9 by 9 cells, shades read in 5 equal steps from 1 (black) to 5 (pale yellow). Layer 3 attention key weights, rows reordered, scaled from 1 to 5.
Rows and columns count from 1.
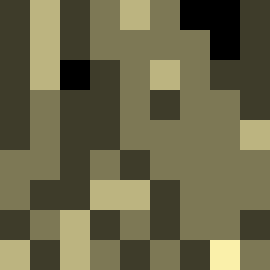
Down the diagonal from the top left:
2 4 1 2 3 3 3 3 3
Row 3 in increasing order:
1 2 2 2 2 3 3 4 4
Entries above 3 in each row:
2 1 2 0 1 0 2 1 3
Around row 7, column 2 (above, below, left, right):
3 3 3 2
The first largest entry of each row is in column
2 2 2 2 9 1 4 3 8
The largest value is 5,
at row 9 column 8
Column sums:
22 28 21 24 27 25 24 24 23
